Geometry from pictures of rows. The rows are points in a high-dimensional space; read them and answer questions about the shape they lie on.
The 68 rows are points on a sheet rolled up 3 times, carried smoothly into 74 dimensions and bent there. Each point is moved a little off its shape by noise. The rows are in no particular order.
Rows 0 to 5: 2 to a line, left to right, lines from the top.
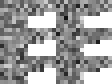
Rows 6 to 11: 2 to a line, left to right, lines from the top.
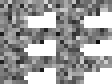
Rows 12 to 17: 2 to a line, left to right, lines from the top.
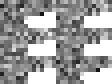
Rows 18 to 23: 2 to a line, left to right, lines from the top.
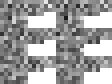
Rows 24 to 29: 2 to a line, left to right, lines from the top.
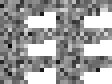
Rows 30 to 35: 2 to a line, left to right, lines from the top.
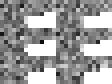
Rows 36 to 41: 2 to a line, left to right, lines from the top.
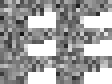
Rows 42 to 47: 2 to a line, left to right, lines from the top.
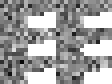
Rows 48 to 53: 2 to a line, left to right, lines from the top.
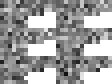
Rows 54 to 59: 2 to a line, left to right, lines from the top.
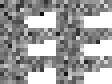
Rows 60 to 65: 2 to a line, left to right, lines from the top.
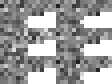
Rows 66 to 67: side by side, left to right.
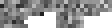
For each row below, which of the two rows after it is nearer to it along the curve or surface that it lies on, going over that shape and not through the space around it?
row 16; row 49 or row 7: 7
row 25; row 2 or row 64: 2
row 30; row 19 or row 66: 19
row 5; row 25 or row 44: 44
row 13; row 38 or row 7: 7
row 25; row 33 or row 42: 33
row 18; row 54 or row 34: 34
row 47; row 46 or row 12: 12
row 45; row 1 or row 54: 54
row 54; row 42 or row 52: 52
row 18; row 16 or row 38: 38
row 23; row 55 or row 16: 55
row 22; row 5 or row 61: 61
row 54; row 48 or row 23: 48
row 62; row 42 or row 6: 6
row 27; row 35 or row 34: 34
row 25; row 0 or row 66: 66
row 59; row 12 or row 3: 3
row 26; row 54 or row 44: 44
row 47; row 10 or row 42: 10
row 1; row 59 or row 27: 59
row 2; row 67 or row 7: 7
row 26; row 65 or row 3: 65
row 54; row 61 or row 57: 61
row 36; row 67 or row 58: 58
